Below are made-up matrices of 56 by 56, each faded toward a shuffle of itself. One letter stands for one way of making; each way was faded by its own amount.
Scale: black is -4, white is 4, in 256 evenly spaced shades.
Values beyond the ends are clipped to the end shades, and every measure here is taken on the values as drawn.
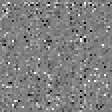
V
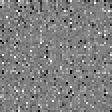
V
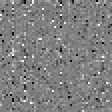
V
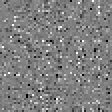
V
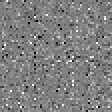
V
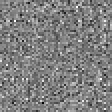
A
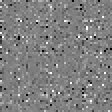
V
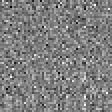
A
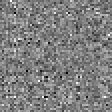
A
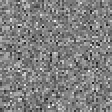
A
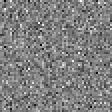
A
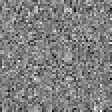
A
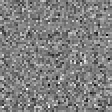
A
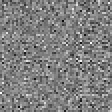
A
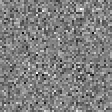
A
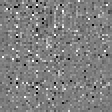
V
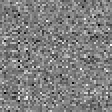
A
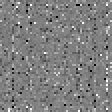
V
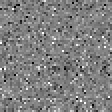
V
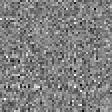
A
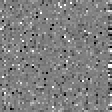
V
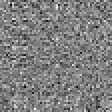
A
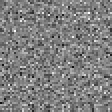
A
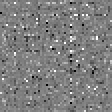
V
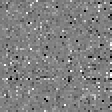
V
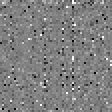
V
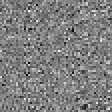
A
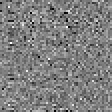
A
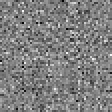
A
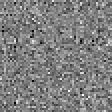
A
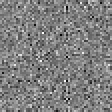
A
